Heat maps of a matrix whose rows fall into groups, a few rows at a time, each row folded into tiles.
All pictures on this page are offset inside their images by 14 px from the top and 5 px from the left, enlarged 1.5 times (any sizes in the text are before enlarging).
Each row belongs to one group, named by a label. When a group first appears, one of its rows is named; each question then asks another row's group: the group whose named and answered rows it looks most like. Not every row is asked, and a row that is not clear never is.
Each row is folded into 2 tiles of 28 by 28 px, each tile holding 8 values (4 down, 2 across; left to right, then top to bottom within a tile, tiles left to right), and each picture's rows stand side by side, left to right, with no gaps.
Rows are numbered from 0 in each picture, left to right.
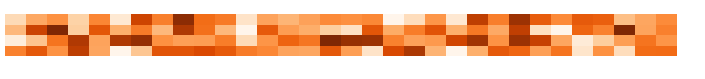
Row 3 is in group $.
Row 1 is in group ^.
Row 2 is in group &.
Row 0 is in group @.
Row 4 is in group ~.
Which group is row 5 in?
^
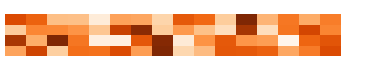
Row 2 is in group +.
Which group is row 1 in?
@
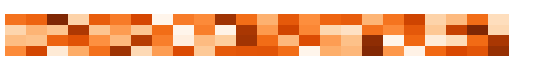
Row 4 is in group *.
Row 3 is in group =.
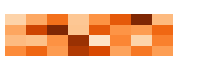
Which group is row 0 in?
@
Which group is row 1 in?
&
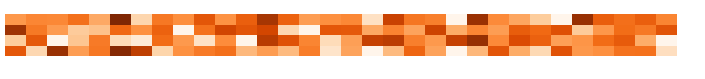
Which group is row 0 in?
&
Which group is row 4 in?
^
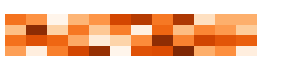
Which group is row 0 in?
~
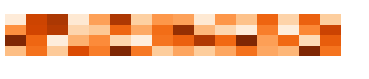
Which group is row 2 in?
$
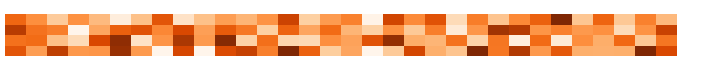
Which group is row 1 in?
*
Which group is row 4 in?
^
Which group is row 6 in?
&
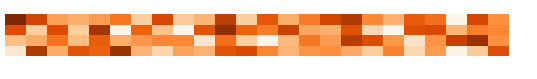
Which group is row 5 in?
^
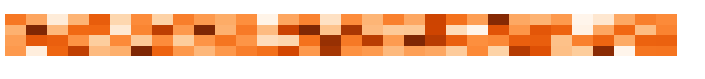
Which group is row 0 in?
~
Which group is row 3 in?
@
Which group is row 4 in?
$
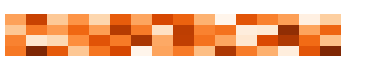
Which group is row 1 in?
=
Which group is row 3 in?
~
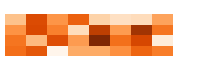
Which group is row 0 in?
=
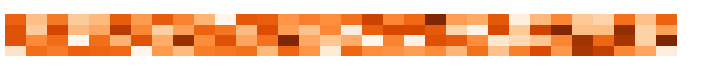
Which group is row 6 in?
@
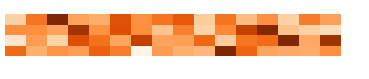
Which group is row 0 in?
&
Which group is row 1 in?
=
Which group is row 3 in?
$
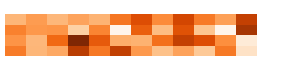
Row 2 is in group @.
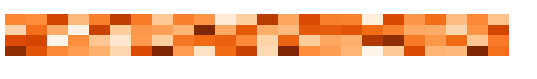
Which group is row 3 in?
*
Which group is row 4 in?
^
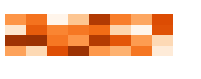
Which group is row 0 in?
~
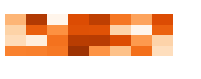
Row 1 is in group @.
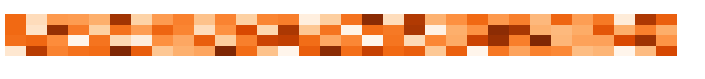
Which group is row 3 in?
~
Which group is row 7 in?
^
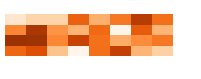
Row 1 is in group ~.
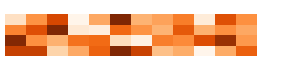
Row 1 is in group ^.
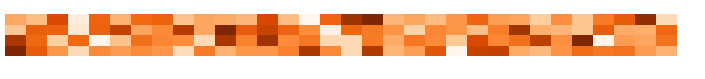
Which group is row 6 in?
$
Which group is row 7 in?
&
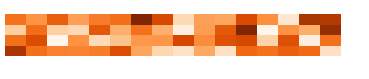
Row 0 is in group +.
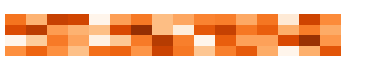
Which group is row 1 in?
@
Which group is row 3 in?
^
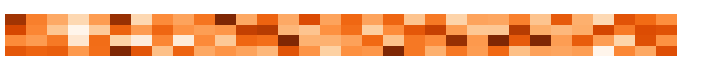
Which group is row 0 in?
&
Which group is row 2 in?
&
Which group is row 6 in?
$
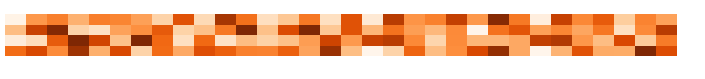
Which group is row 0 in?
@
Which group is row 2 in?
*
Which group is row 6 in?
^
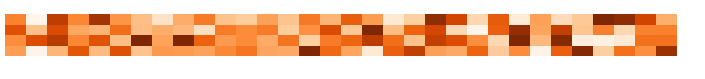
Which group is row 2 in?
~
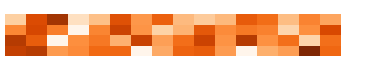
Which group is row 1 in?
=
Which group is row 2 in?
*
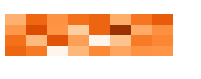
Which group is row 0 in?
=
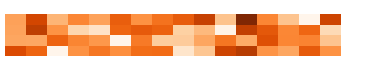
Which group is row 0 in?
=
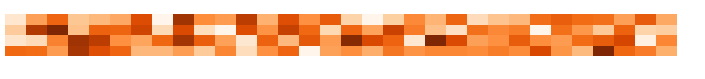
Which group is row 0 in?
@
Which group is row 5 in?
~
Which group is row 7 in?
+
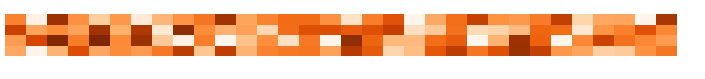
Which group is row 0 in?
^
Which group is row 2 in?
&
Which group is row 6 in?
+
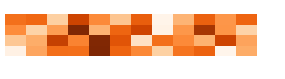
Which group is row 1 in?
+
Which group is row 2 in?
=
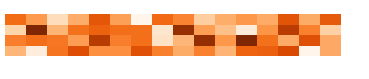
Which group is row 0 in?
~
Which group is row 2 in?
$
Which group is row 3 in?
=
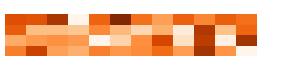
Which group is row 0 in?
&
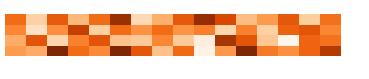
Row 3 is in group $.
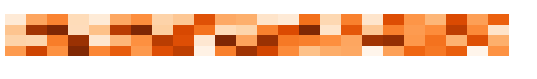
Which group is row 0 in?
@
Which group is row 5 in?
=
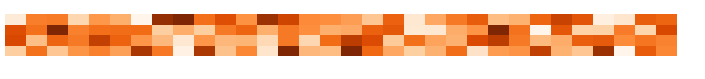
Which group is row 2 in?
*
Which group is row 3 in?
*
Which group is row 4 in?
+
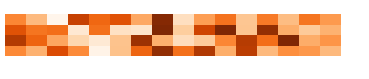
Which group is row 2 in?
@
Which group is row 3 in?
$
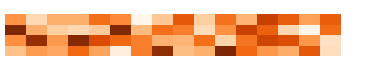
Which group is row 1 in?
~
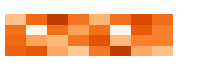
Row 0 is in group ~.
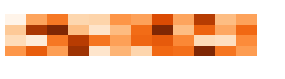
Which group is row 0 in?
@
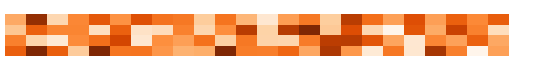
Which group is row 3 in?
@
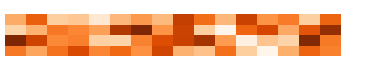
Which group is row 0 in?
~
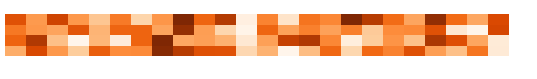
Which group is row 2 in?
&
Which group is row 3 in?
^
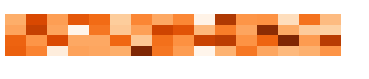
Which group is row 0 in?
=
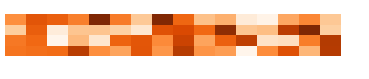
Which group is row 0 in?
+
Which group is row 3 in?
@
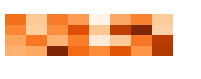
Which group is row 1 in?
@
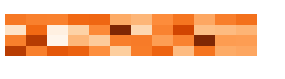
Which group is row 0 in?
+
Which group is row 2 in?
$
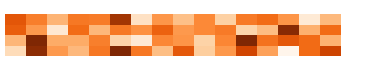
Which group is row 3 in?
~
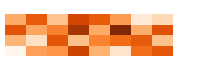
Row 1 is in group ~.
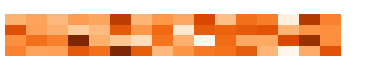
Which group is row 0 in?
$
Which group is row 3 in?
^
